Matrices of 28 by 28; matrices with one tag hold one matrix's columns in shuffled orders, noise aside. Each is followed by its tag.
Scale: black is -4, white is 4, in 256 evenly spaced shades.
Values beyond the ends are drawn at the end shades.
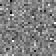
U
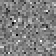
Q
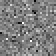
U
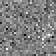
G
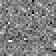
U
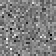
G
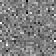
U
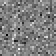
G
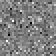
Q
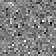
Q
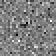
Q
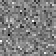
Q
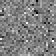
U
